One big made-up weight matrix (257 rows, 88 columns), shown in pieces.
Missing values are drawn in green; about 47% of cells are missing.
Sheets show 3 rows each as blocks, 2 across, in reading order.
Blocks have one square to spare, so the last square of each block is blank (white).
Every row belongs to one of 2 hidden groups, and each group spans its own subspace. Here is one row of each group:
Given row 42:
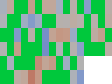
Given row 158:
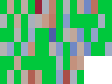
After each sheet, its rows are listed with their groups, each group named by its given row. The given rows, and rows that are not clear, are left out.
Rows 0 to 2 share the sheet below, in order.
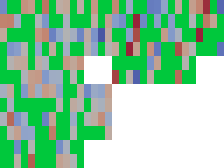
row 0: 158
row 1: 42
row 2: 42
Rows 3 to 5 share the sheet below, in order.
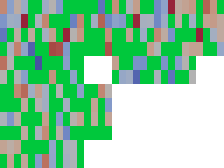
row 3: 158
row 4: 42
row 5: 42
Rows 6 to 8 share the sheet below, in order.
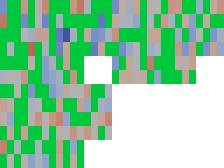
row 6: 158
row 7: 158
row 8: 158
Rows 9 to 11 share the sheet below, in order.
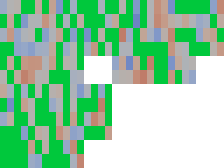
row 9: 42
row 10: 42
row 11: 158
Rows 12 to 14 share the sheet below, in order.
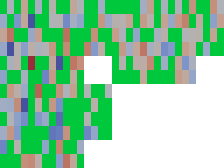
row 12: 158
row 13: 158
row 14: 158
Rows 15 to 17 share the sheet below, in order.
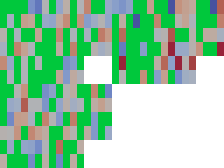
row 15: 158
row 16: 42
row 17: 42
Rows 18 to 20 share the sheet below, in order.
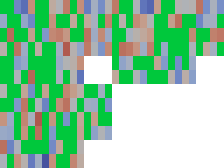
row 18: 42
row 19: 158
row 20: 158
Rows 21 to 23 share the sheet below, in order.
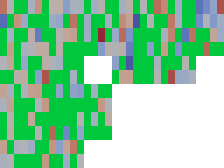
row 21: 158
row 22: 42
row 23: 158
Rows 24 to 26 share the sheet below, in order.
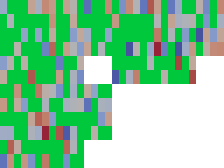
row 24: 42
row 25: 42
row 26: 42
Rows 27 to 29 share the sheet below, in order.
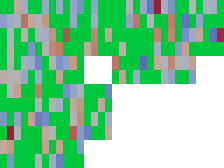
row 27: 158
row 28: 158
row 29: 158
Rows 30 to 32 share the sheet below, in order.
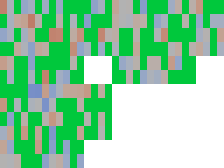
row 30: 158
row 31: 158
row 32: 158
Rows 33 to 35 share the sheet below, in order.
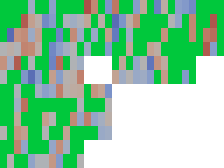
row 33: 42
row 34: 158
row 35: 42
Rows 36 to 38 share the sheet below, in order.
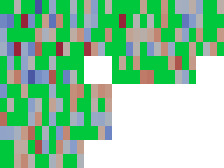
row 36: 158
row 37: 158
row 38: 158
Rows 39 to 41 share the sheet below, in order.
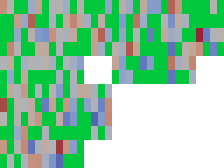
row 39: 158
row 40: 42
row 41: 158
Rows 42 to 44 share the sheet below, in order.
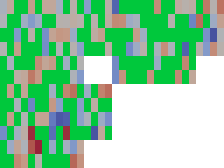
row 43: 158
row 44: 158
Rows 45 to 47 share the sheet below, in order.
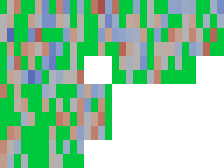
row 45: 42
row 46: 158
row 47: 158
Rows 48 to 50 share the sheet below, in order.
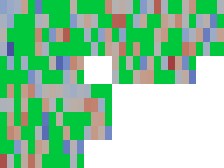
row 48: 158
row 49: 158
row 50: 42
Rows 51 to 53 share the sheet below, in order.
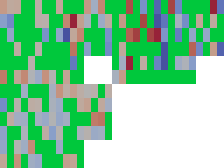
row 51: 158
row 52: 42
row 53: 158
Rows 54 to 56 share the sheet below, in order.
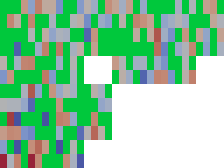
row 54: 42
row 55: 42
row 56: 42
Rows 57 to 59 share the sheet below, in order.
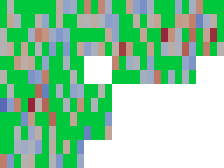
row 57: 42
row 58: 158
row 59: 158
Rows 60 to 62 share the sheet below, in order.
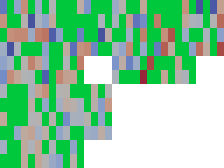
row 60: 158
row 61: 42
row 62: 158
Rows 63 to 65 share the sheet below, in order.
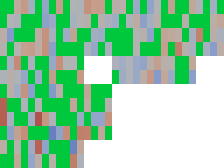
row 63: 42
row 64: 42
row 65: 158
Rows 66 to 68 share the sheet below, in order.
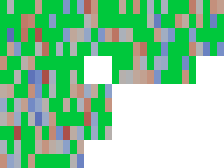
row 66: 42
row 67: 158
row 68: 42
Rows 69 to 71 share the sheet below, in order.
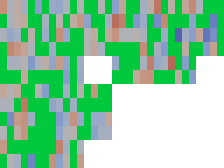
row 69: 158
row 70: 158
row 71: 42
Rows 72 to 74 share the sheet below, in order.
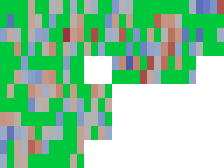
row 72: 158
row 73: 42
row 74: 158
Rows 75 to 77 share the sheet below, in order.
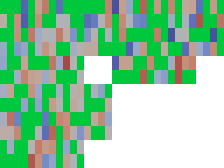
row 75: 42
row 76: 158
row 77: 42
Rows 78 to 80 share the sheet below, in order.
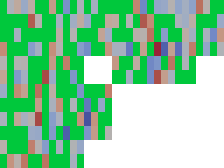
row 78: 158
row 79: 42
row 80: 42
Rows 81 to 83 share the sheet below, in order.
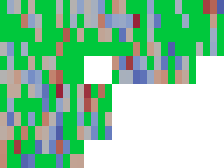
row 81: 158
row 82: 42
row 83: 42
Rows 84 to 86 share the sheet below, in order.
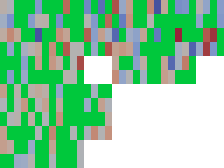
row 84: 42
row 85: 158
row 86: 158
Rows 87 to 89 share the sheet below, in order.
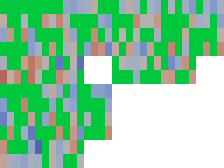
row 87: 42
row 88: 158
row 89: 158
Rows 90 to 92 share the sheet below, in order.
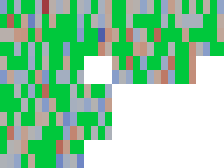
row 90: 158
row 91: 42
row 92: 158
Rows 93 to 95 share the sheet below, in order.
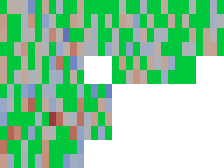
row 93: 158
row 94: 42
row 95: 158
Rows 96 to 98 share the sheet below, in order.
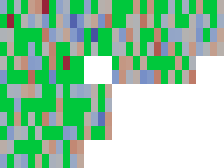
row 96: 158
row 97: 42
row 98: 158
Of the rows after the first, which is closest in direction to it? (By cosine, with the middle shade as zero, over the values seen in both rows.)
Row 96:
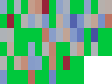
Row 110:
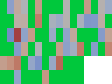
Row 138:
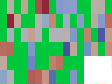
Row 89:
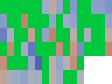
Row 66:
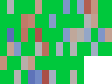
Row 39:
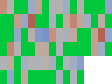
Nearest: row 138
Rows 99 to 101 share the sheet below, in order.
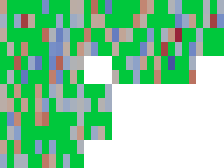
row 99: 42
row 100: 158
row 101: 42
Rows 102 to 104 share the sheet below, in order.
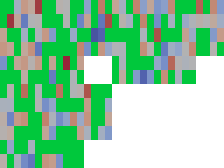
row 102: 158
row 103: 42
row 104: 42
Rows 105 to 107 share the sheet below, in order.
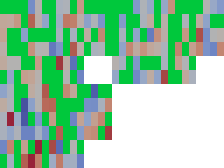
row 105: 158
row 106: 42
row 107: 42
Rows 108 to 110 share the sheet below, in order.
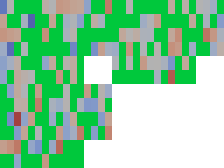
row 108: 158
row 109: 158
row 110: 42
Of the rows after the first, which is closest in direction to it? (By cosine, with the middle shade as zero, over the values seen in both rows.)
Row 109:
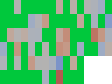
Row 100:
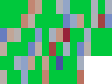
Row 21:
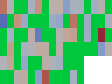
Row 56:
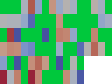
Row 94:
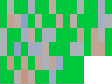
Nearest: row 100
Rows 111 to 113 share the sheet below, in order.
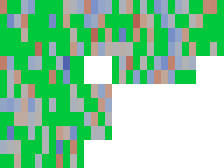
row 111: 158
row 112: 42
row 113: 158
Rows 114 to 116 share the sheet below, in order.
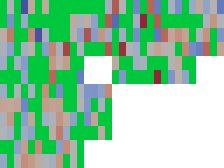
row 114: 42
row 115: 158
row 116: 42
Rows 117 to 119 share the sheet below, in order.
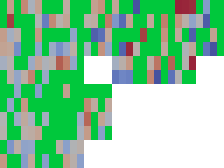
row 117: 158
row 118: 42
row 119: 42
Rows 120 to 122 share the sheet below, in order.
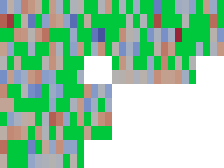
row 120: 158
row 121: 158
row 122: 158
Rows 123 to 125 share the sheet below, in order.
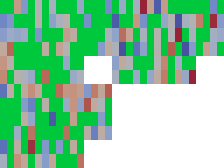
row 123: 158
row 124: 158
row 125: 158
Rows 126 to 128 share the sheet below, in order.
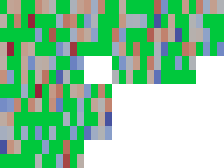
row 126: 158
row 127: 158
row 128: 158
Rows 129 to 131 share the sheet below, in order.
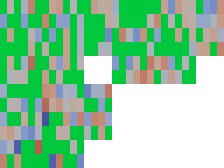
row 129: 158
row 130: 42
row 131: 42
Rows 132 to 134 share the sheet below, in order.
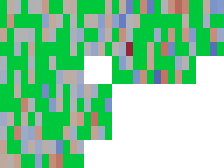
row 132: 158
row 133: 42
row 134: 158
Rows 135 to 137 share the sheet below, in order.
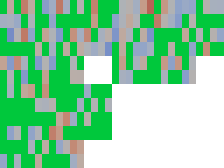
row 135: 42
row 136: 158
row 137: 158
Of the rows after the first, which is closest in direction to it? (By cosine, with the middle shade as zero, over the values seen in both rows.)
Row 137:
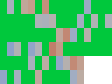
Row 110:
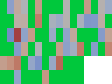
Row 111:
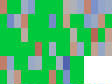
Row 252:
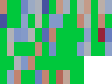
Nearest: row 110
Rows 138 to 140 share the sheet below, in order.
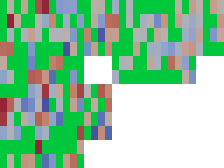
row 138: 158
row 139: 158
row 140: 158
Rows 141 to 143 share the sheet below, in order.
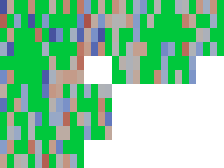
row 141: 158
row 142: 158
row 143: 158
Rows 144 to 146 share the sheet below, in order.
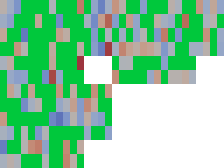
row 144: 42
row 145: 158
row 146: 158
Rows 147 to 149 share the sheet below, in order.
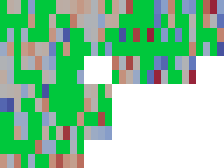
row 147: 158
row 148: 42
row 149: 158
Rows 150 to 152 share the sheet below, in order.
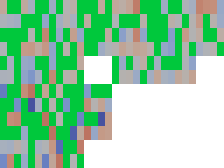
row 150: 42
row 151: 42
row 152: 158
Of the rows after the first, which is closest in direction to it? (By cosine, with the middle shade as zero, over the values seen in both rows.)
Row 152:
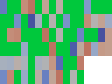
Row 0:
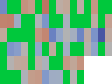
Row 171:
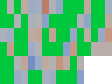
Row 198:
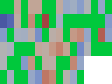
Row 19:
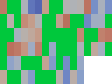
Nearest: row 0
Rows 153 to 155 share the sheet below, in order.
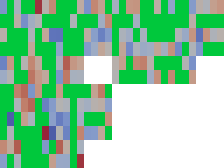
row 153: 158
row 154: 42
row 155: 42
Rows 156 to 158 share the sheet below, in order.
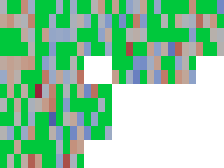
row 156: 42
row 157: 42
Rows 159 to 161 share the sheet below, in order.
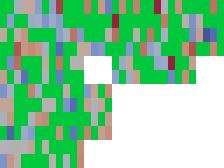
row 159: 42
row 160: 158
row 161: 158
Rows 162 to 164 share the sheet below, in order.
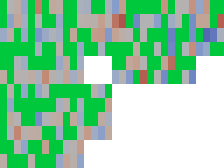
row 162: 158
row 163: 158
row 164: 42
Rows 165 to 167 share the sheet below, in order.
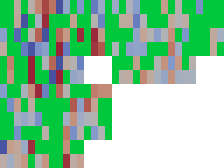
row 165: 42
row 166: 42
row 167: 158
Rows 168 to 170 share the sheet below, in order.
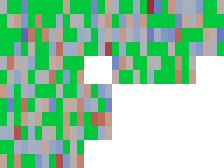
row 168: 42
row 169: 158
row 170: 158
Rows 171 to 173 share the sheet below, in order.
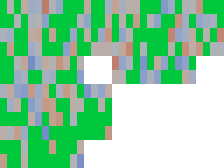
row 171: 158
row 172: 158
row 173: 42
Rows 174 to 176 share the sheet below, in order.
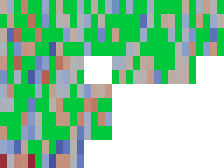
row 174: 42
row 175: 158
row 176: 42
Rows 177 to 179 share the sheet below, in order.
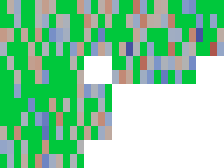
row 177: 158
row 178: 42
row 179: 42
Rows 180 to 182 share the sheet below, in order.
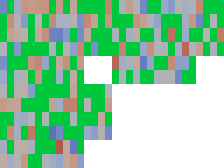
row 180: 158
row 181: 158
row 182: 158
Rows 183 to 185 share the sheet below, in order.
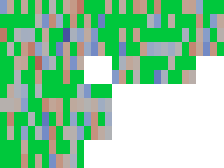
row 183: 158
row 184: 158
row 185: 42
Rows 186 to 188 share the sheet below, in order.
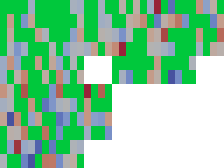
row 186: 42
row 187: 158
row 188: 42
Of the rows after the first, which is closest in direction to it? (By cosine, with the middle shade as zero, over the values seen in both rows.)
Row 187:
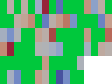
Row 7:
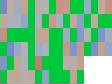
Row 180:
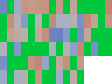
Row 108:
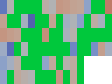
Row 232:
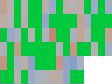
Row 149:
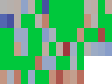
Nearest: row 232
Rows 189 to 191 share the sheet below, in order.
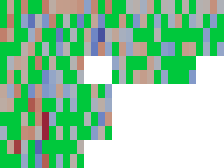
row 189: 158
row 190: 158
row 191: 42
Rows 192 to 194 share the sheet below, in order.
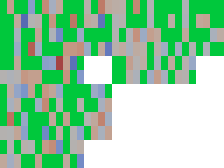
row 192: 158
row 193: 42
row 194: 42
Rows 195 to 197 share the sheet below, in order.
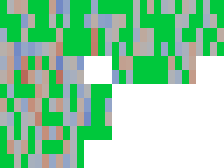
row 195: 42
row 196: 42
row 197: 42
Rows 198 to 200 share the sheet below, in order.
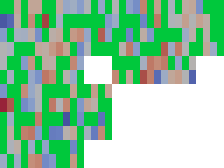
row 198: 158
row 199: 42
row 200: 158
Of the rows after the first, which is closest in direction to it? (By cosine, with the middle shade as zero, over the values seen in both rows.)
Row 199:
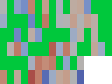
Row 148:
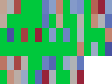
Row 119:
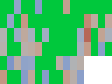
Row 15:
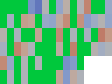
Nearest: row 119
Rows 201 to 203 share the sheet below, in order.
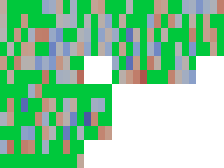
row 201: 42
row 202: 42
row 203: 42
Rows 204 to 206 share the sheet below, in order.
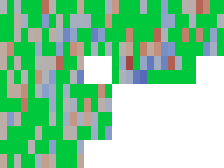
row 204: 158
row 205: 42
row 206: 42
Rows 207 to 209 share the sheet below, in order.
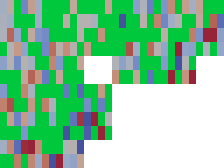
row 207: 42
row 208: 158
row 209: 42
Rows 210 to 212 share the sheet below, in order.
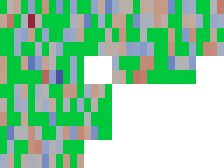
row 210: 158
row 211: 42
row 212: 158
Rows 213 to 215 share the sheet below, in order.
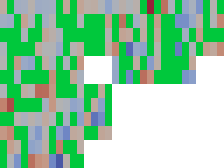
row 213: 42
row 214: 158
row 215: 158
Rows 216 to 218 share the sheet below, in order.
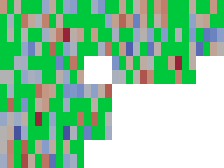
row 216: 158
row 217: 158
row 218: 42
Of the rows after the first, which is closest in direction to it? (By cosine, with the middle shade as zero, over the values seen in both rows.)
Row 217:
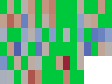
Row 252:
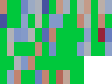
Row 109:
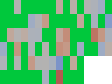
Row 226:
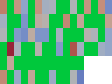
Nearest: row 226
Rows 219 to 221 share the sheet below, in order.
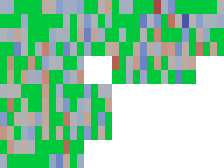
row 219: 42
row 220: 158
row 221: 158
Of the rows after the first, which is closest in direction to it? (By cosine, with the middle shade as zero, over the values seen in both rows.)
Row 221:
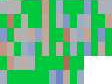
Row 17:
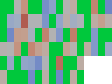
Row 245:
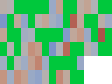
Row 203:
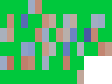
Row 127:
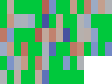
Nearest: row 203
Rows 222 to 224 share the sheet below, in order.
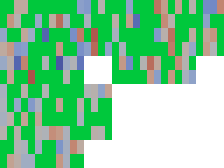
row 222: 42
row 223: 42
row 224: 158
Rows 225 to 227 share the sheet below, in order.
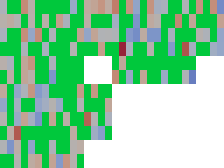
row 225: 42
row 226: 158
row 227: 42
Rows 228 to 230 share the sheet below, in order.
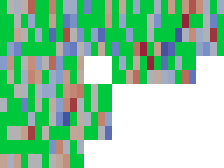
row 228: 158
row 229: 158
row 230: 158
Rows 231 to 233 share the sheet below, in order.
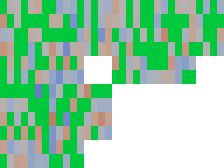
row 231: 158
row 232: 158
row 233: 158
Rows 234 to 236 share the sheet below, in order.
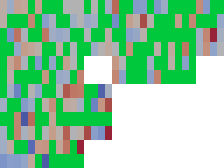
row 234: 42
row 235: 158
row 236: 42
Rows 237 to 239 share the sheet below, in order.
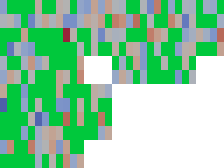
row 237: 158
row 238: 158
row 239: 158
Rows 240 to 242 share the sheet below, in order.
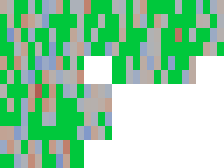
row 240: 42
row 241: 158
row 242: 158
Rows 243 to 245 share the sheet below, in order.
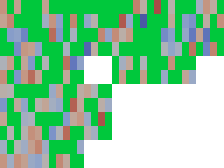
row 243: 158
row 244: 158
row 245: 158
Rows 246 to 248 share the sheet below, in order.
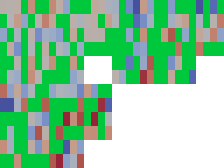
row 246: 158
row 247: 42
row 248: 158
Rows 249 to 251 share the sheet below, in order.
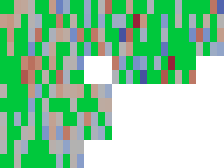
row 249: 42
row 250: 42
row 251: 42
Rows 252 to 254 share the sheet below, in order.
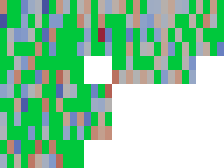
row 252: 158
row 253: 42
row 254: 42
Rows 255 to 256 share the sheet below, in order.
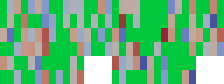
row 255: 42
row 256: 158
